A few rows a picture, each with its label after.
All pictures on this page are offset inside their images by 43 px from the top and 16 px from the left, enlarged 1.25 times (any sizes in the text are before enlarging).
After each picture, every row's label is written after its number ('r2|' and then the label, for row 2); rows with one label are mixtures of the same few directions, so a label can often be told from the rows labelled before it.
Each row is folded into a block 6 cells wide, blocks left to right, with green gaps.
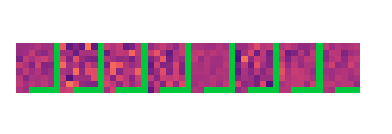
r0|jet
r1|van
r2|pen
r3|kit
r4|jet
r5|jet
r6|jet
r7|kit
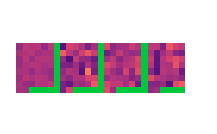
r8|van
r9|kit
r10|kit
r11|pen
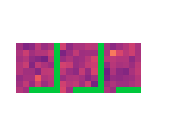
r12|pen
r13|kit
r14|jet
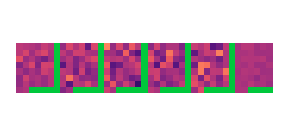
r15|jet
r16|van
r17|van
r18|kit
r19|pen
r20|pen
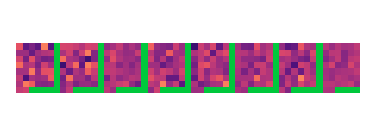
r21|van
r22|jet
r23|pen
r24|van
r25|van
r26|pen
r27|pen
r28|kit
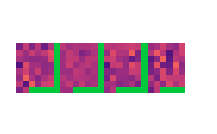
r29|van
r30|kit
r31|jet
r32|kit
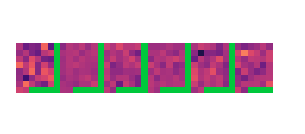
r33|van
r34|van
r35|van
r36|jet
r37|jet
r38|jet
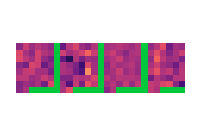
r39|kit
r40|kit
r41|kit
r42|pen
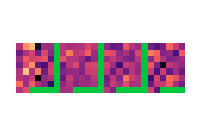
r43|pen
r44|jet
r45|pen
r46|pen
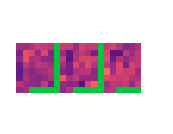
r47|jet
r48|pen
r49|jet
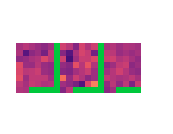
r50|jet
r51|pen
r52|kit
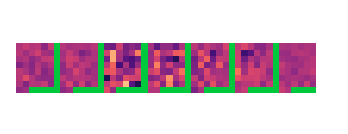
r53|van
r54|kit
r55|pen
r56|pen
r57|kit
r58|jet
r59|kit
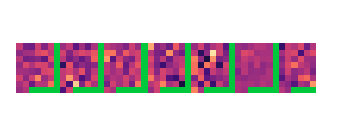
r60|pen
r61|van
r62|jet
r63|van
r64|kit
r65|jet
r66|van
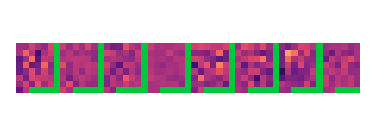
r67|kit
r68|van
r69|pen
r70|van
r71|jet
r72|pen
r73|jet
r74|jet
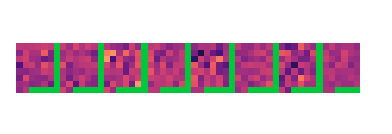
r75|jet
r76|van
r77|jet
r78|jet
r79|jet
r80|pen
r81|pen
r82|kit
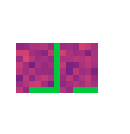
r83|pen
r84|pen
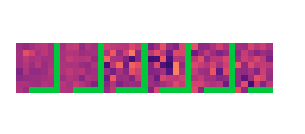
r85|jet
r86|pen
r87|jet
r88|kit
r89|kit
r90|van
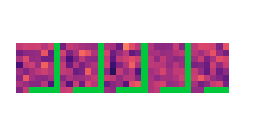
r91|jet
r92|kit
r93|pen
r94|van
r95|van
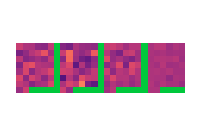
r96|pen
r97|pen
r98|jet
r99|pen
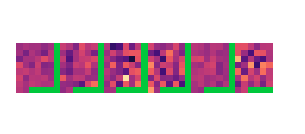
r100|jet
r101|pen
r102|pen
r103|kit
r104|kit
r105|jet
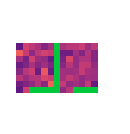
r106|kit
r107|jet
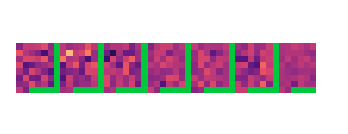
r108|pen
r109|jet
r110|jet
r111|van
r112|kit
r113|kit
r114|van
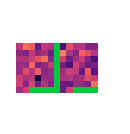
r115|pen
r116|kit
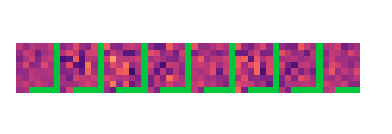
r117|kit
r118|kit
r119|kit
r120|pen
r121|kit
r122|kit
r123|pen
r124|pen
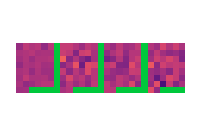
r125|van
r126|jet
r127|kit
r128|van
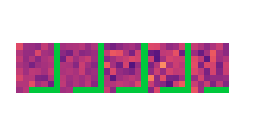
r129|van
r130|jet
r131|jet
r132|pen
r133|kit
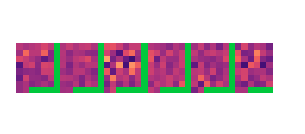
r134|jet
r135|pen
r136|jet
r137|jet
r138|van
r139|kit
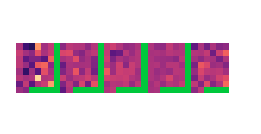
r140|pen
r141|kit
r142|jet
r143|pen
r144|van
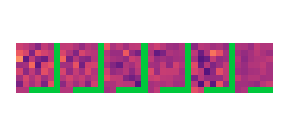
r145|jet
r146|jet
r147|van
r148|jet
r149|kit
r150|pen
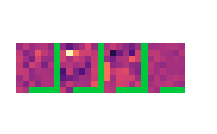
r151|kit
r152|jet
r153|jet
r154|pen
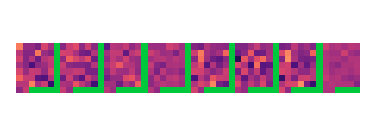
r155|van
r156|pen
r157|van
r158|pen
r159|pen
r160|jet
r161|pen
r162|van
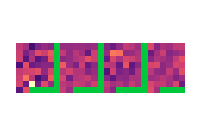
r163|van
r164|jet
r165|jet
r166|kit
